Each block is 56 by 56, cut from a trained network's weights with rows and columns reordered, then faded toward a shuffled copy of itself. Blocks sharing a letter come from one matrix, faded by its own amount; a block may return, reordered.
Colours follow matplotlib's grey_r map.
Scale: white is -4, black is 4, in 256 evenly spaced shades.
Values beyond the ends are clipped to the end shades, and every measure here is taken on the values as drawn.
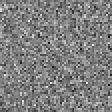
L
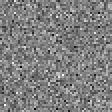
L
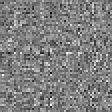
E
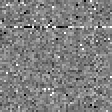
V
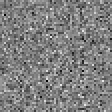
V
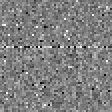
V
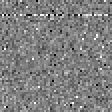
V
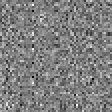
E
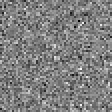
L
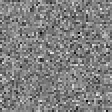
V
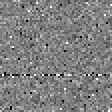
V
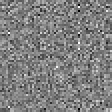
E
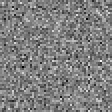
L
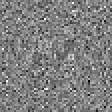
E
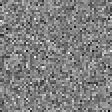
L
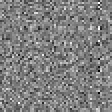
E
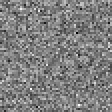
L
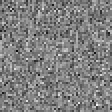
L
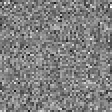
L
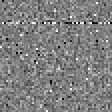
V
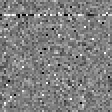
V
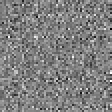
E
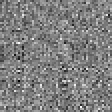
E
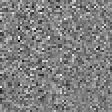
E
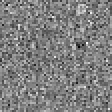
L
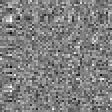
E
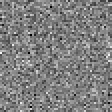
V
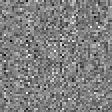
E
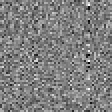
E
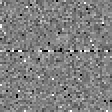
V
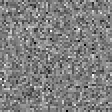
V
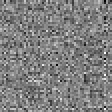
E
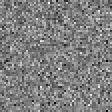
L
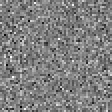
V
